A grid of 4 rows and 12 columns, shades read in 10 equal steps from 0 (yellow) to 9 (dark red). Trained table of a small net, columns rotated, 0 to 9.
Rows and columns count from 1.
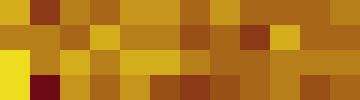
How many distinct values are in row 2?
5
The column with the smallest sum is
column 1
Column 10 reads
5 2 4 4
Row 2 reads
4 4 5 2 4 4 6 5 7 2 5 5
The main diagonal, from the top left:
2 4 2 5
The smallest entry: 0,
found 2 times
